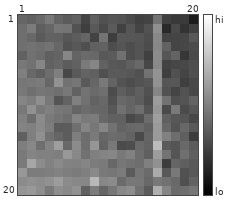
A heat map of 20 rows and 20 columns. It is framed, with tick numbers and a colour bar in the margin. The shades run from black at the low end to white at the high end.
Mirror symmetry: none. Slope: up to the bottom left. Odd lines: column 16. Histogram: bell-shaped.
